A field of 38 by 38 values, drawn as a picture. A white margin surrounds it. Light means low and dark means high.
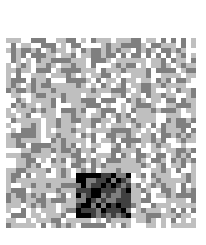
Odd patch: higher, in the bottom middle. Average level on the scale: 30%. Ninth with the highest average: bottom middle.
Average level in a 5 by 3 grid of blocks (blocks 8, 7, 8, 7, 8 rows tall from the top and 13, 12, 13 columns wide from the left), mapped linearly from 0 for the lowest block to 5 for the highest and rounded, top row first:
000 | 000 | 000 | 030 | 050
